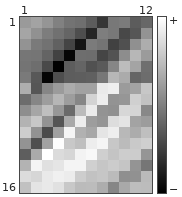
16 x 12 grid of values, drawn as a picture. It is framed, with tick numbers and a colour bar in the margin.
A horizontal seam about 40% of the way down splits the table, and the bottom part is higher. Overall the values sit about 60% of the way up the scale. Streaks slant up to the right.
